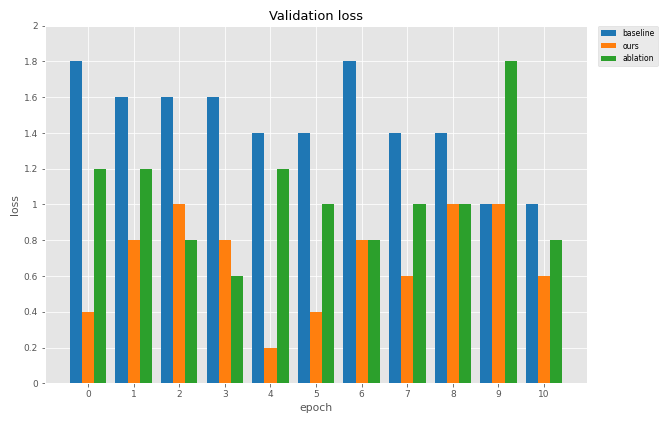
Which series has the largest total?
baseline
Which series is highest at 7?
baseline
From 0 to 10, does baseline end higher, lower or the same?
lower
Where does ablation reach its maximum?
9
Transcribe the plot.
Title: Validation loss
x-axis: epoch, ticks 0 1 2 3 4 5 6 7 8 9 10
y-axis: loss, ticks 0 0.2 0.4 0.6 0.8 1 1.2 1.4 1.6 1.8 2
Legend: baseline, ours, ablation
Values:
baseline: 1.8 1.6 1.6 1.6 1.4 1.4 1.8 1.4 1.4 1 1
ours: 0.4 0.8 1 0.8 0.2 0.4 0.8 0.6 1 1 0.6
ablation: 1.2 1.2 0.8 0.6 1.2 1 0.8 1 1 1.8 0.8
